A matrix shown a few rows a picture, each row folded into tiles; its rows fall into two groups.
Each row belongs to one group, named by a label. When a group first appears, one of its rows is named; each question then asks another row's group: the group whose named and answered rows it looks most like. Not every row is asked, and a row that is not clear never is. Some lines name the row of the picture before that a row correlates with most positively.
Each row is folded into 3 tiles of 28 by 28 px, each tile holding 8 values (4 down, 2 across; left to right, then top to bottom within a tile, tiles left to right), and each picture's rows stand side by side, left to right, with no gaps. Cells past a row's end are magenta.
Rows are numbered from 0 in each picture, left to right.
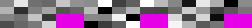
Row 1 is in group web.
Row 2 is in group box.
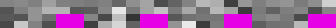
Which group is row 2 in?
box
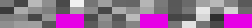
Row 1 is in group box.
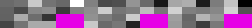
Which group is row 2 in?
web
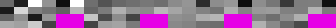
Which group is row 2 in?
web
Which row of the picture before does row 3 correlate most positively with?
1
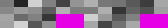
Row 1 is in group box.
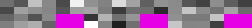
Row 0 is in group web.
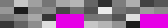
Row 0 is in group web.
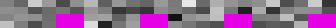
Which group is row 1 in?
box
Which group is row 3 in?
web
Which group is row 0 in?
box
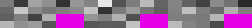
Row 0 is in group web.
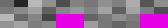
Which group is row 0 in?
box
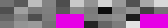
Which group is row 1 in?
web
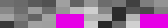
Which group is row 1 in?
box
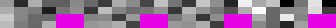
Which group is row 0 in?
box
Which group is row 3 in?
web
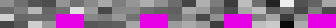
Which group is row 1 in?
web
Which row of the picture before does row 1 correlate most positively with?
3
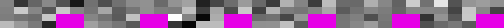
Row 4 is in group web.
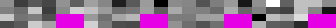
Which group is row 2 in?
web
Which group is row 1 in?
web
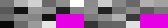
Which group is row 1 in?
web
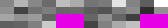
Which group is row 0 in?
web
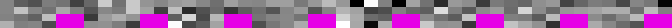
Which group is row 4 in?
box
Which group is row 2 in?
box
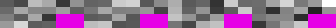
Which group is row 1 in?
box
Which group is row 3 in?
web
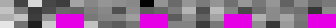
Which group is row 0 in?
box
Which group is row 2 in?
box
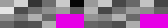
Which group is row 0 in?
web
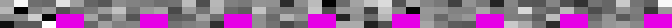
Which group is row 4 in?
box
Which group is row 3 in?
web
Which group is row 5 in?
web
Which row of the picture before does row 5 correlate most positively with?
0
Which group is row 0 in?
web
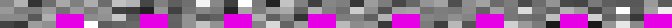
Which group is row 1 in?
box
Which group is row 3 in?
box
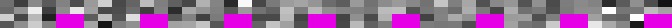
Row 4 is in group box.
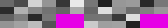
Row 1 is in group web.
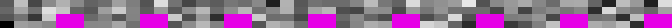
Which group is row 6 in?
web
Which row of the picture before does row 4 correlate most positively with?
0
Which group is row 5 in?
box
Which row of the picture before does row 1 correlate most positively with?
0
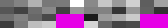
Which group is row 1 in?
box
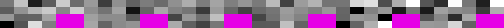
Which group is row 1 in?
box
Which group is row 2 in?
box
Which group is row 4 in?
web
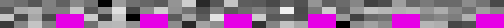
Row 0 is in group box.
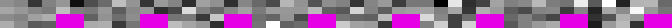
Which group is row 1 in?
box
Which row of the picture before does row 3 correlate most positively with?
1
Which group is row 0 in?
web
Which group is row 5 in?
box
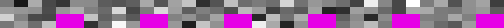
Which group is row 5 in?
web
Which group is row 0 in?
box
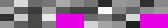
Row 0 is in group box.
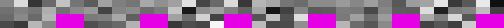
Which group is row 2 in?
web
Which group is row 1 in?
web
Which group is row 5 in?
web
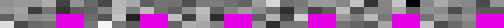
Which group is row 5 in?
box
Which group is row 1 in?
box
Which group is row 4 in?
web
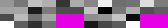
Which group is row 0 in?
box
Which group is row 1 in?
web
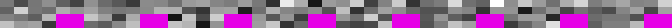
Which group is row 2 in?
box
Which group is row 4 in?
web
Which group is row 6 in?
web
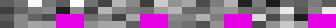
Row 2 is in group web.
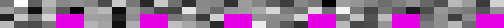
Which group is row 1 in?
box
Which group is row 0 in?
box
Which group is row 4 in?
box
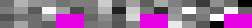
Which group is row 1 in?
box
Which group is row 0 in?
box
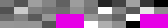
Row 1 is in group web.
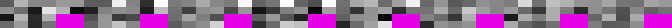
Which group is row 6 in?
box
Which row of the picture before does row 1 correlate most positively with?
0
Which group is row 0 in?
box
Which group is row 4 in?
web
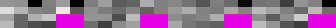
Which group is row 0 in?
web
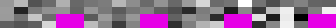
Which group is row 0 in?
web
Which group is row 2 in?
web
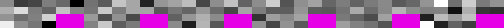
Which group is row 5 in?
box
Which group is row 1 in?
box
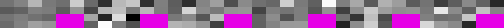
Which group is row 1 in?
box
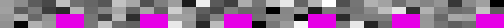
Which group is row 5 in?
web
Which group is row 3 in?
web
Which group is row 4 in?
box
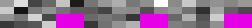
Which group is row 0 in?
web
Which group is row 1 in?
web
